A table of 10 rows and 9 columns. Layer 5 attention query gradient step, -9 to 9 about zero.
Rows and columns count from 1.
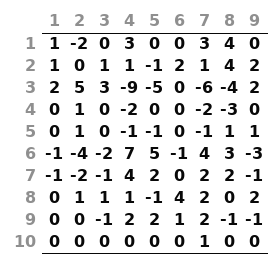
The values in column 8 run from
-4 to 4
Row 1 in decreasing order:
4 3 3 1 0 0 0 0 -2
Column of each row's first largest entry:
8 8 2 2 2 4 4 6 4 7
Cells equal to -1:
13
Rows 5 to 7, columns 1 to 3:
0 1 0 | -1 -4 -2 | -1 -2 -1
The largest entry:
7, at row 6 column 4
